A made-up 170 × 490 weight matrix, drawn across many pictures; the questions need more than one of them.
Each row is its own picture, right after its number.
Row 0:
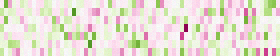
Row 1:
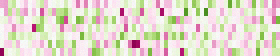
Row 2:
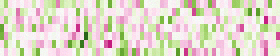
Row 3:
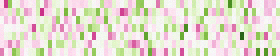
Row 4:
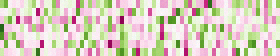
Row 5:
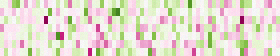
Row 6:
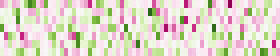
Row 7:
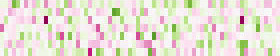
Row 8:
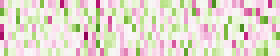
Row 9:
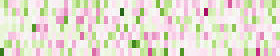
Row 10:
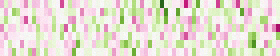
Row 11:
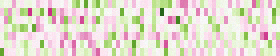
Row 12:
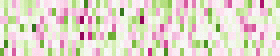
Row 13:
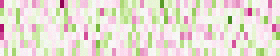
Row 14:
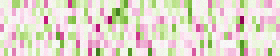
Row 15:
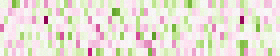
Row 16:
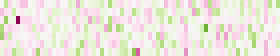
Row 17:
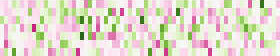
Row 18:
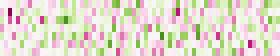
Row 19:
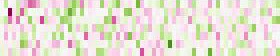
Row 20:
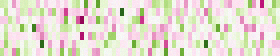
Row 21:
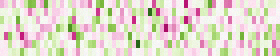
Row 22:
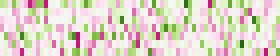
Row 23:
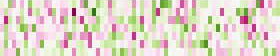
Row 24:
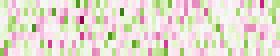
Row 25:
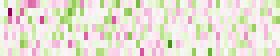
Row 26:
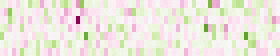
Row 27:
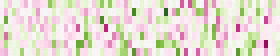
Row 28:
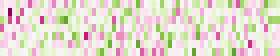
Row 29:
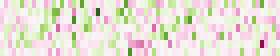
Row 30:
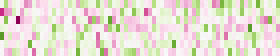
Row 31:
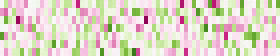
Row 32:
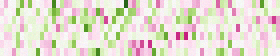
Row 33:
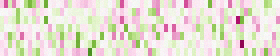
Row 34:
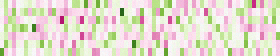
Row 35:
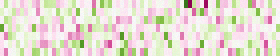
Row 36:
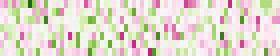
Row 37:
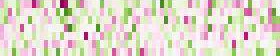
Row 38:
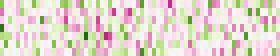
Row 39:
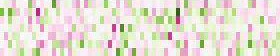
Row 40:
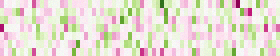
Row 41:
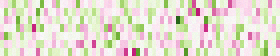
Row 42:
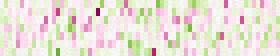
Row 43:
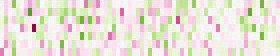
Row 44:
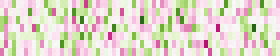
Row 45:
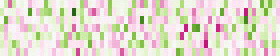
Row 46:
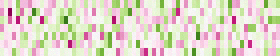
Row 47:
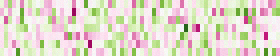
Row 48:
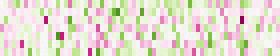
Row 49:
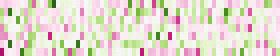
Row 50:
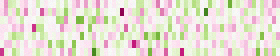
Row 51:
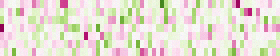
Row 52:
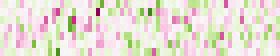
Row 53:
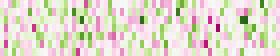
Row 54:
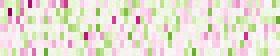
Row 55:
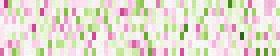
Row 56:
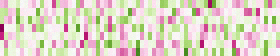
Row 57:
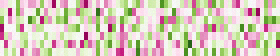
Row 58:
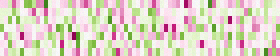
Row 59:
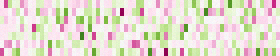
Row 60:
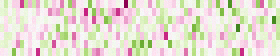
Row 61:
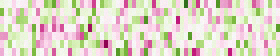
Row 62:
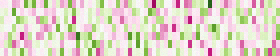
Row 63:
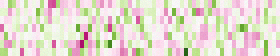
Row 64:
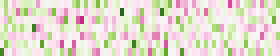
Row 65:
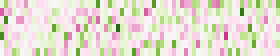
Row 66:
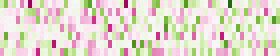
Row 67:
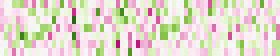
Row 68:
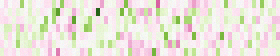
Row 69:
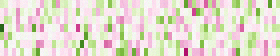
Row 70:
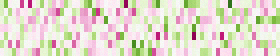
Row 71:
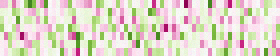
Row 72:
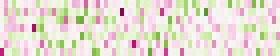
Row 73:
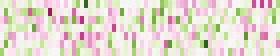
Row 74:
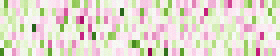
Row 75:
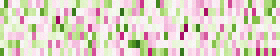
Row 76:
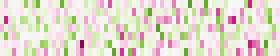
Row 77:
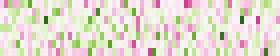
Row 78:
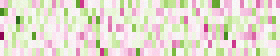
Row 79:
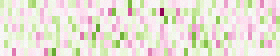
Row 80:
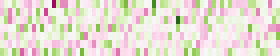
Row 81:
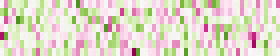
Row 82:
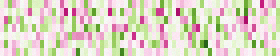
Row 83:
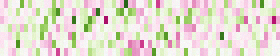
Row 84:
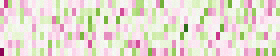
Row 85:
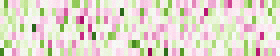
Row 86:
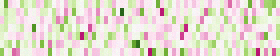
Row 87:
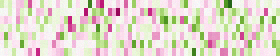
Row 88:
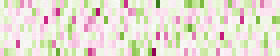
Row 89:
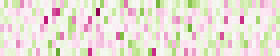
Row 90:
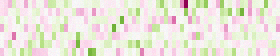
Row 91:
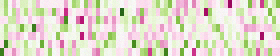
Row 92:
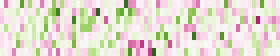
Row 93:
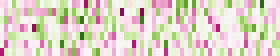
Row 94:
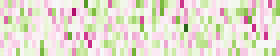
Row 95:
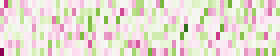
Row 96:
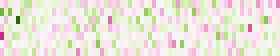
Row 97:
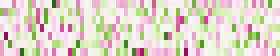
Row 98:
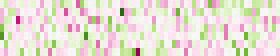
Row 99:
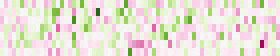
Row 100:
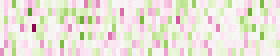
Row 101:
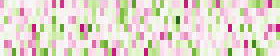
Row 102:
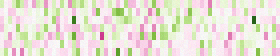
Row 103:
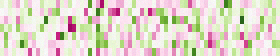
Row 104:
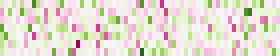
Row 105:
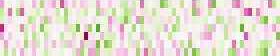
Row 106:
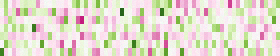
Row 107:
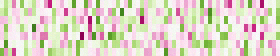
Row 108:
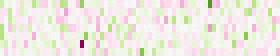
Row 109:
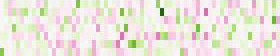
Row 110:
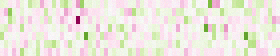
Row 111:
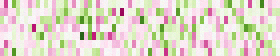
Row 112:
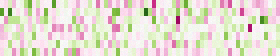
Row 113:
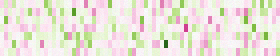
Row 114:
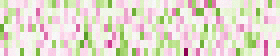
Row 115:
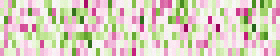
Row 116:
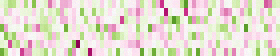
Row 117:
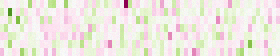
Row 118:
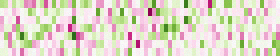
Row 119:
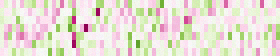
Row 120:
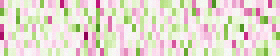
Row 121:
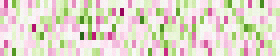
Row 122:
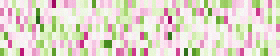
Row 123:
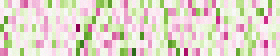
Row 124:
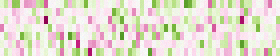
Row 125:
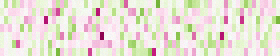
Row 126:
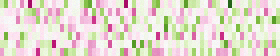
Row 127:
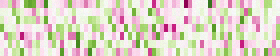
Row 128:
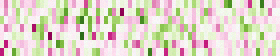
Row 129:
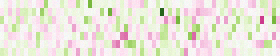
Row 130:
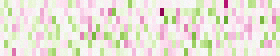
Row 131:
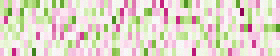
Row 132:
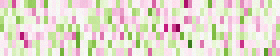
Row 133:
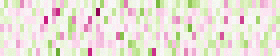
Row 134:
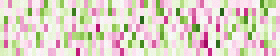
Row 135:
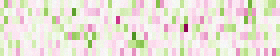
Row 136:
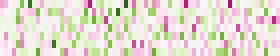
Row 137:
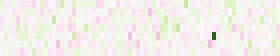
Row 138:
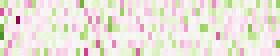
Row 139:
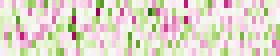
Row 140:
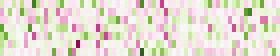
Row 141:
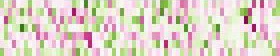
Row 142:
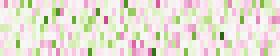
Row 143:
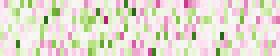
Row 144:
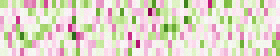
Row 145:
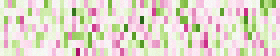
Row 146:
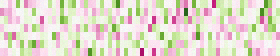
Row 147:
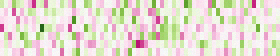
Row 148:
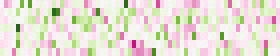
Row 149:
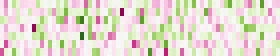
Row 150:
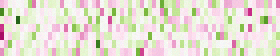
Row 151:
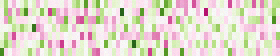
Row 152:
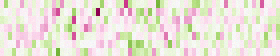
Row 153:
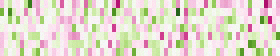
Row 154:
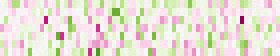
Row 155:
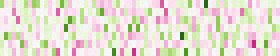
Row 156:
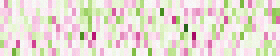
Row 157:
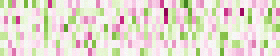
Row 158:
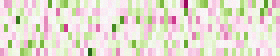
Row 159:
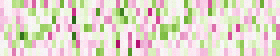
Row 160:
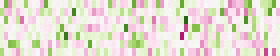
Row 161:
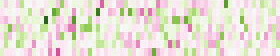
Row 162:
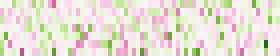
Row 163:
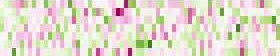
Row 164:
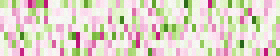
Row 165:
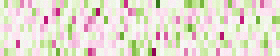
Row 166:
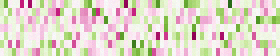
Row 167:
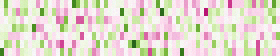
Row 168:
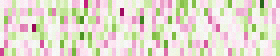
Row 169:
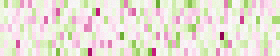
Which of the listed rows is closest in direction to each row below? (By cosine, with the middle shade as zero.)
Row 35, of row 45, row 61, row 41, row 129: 61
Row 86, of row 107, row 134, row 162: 107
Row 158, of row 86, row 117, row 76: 117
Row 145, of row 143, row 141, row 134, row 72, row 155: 134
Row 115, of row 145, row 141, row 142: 145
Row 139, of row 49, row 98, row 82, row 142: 49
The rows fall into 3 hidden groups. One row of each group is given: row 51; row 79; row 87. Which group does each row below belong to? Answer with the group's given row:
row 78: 51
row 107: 79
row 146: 51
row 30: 51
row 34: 79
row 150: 51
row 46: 51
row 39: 51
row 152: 87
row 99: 87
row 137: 87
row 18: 51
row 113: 79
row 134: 79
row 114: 51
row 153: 51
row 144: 87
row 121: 79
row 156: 79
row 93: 79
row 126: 87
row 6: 87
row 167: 79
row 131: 51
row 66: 87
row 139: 87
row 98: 51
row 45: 79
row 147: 87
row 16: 51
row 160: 79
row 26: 51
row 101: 51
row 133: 87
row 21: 87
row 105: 51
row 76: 51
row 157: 51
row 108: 51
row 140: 51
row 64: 79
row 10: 51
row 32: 87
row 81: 51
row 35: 51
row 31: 51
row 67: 87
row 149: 79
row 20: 79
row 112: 51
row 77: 87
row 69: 51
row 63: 51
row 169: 87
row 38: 51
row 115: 79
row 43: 79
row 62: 87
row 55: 79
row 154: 87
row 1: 79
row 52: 87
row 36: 87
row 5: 87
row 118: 87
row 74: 79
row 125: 87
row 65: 51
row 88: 87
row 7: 87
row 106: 79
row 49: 51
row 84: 79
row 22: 87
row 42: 87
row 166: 87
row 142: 87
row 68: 87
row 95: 79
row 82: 79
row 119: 87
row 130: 79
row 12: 79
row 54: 51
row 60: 87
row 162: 51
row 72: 79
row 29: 87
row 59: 79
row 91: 79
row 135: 79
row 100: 79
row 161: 87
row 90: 51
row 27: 51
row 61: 51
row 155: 51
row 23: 79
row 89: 87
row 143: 87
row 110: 51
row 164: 87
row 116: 51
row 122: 51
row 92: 87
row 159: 87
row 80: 51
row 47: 79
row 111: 79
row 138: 51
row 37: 51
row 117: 51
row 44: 79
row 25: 51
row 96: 51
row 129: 79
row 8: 51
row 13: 51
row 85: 79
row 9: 79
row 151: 79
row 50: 79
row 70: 87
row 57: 51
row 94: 79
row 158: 51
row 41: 51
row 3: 79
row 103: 87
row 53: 79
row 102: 87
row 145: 79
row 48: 87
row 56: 51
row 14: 87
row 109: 79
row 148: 87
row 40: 51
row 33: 87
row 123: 51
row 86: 79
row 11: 79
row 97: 51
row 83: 87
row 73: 79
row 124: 87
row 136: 87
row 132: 87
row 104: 51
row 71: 87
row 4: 51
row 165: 87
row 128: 79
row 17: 79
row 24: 79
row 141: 79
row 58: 87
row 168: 79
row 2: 51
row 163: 87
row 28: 51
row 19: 51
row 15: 87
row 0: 79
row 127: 87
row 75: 79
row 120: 51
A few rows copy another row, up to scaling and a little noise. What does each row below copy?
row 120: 8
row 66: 126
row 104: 140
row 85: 74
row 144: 118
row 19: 25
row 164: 22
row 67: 159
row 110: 26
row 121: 111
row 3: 55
